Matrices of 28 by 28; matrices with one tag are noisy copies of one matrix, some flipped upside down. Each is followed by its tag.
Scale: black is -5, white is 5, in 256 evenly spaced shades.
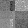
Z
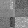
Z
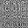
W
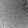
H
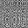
W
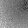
H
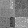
Z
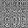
W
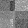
Z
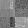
Z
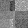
Z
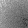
H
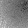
H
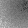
H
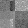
Z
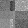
Z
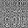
W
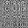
W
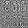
W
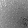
H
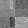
Z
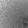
H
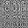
W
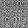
W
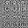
W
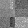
Z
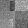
Z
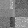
Z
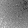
H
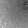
H
